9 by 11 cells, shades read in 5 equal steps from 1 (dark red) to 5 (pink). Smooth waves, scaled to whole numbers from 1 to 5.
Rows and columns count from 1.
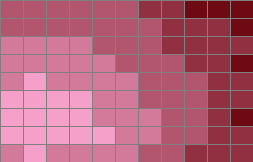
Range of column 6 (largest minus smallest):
1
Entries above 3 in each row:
0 0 4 5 6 6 7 7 6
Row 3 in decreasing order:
4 4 4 4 3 3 3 2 2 2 2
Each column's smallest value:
3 3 3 3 3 3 2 2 1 1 1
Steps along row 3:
same same same down same same down same same same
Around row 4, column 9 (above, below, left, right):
2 3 3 2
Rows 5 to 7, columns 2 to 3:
5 4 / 5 5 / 5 5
